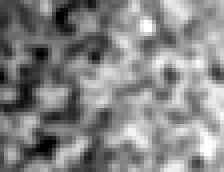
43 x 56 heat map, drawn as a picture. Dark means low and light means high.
Average level on the scale: 50%. Slope: up to the right. Lone odd cells: none. Grain: blotchy.
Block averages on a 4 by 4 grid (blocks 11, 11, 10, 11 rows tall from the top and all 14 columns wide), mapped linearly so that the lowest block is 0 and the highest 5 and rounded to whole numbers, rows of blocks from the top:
1044
0244
1245
1245
